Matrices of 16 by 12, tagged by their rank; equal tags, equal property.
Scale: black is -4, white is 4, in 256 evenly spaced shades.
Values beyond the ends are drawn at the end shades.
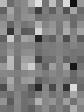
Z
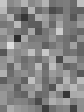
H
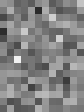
H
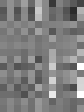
Z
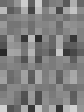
Z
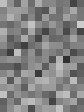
H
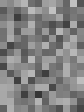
H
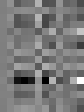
Z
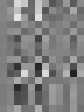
Z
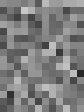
H
